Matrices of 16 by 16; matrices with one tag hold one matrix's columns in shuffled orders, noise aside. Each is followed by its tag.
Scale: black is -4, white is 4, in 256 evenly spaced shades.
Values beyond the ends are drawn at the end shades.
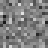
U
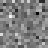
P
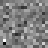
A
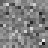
A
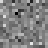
P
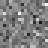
U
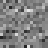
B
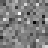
U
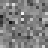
U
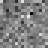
P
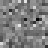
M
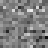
B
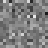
P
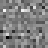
B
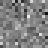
P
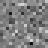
A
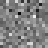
P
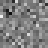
P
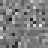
M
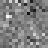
P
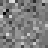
P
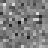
U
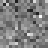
P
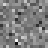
A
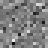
A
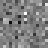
U
